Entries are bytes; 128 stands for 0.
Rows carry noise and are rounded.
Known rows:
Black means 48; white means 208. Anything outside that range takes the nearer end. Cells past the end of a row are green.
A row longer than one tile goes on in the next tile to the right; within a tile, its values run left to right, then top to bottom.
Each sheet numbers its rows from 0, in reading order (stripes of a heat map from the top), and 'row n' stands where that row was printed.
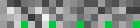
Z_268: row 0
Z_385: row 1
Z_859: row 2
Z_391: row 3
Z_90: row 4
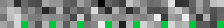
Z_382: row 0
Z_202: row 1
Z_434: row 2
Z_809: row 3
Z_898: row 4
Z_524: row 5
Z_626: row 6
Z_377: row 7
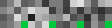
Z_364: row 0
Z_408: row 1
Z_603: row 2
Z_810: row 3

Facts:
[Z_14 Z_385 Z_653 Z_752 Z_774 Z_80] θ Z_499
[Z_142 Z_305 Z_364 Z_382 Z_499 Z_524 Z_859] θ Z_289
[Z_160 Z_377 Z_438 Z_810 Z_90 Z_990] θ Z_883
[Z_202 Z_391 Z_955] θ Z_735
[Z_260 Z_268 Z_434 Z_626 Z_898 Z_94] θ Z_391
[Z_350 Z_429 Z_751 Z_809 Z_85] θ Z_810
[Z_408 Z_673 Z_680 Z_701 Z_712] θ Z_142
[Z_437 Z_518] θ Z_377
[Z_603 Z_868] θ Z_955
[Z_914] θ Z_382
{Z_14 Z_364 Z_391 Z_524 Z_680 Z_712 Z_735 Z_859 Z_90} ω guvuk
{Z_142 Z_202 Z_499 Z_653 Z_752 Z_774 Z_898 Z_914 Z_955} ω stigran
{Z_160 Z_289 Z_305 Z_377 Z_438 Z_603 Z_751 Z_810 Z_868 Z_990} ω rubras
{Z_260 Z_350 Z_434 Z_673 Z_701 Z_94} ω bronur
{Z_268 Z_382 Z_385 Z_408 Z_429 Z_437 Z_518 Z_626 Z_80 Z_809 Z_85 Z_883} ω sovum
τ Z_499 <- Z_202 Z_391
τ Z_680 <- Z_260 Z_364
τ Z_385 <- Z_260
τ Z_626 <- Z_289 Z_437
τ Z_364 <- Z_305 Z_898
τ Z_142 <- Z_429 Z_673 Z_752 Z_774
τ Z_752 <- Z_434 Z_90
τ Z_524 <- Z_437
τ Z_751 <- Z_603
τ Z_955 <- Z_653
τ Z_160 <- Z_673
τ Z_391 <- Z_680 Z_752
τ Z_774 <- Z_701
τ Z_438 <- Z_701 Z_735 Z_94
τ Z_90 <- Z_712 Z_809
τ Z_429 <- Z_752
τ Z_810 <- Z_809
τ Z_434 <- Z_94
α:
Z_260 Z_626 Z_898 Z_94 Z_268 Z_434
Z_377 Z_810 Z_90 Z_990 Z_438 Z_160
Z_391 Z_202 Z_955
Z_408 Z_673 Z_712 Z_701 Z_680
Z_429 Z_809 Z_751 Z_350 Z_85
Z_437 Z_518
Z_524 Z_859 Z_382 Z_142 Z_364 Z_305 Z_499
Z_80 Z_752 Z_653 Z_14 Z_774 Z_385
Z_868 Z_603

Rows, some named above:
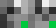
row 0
Z_305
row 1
Z_868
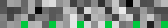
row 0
Z_752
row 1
Z_289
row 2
Z_80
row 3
Z_408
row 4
Z_437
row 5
Z_955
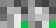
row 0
Z_80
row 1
Z_268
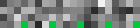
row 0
Z_680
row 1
Z_260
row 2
Z_653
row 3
Z_305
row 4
Z_499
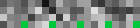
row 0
Z_735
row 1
Z_429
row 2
Z_350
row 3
Z_268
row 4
Z_499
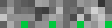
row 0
Z_735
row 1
Z_752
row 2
Z_434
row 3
Z_382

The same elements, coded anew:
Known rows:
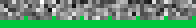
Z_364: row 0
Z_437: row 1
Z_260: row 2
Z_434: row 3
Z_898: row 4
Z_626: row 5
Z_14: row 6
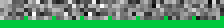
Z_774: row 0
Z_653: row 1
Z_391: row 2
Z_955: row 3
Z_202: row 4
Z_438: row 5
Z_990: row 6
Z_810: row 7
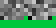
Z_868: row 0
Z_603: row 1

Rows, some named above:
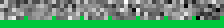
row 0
Z_94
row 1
Z_268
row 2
Z_350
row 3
Z_429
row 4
Z_437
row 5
Z_914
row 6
Z_260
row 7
Z_289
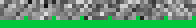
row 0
Z_80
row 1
Z_260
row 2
Z_408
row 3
Z_305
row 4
Z_382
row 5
Z_868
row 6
Z_809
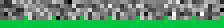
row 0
Z_524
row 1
Z_429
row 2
Z_751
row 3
Z_90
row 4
Z_90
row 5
Z_712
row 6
Z_653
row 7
Z_499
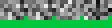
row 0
Z_735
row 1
Z_735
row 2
Z_385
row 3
Z_142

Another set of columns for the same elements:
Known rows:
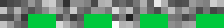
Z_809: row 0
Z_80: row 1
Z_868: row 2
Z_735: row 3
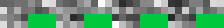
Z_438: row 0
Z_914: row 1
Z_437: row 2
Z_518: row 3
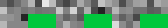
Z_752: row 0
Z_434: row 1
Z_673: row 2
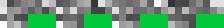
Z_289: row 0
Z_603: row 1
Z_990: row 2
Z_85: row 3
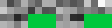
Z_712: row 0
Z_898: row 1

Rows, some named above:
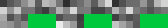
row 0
Z_94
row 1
Z_626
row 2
Z_268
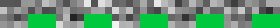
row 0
Z_735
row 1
Z_653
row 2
Z_868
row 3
Z_712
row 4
Z_434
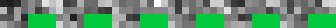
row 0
Z_429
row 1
Z_524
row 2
Z_499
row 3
Z_385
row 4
Z_90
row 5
Z_385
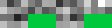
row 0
Z_712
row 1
Z_955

